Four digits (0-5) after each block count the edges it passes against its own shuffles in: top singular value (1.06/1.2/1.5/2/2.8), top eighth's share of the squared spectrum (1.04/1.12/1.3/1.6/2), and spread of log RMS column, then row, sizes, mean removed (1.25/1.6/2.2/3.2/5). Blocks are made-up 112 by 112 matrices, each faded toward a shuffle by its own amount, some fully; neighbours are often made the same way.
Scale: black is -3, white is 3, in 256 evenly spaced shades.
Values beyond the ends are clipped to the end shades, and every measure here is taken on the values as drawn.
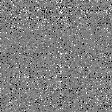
2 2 2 3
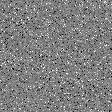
0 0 0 0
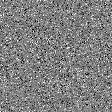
2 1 0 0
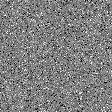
1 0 0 0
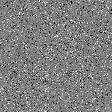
3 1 0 0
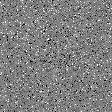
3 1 0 0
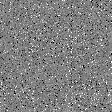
2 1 0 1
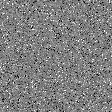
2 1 0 0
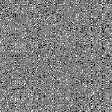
4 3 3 2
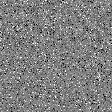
3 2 1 0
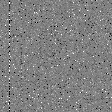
3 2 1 0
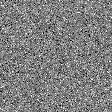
0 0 0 0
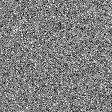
0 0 0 0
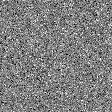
0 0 0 0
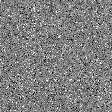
2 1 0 0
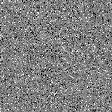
3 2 1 1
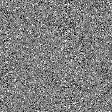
0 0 2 0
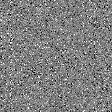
2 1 2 0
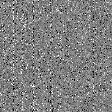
3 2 3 0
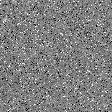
2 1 0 0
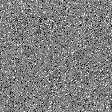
3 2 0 0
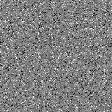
4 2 1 1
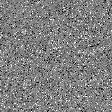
3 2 1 0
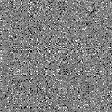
4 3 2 2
